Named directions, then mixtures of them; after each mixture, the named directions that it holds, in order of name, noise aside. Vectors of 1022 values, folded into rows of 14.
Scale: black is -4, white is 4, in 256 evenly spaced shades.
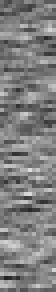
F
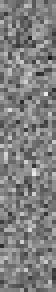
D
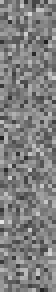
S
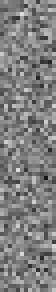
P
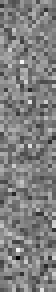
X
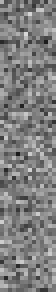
F, S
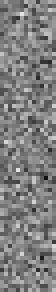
P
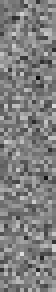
P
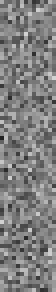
S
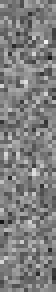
D, S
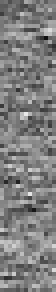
F, P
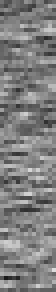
F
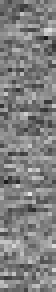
F, P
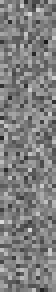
S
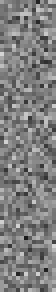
P, S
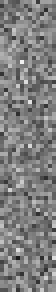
P, X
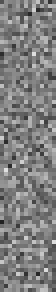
P, S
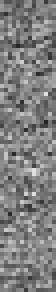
D, F
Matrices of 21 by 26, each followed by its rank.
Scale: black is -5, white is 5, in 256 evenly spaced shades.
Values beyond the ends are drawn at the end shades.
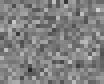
full rank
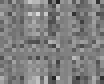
three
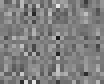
three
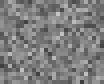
full rank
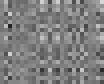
two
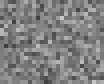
full rank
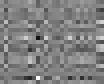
two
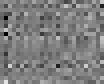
three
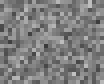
full rank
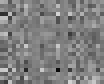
three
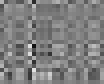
two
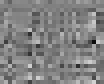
three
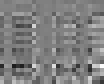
two
